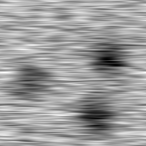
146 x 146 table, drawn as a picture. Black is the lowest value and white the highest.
Mirror symmetry: none. Average level on the scale: 60%. Dips: three. Histogram: skewed, a long tail of low values.
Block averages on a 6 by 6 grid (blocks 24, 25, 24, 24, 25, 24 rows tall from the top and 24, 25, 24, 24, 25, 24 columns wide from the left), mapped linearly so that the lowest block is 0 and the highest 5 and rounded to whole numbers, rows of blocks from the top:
5 5 4 5 4 4 / 5 5 4 4 3 4 / 4 4 4 3 0 4 / 3 2 4 4 3 4 / 4 5 5 1 2 4 / 4 4 4 3 3 5
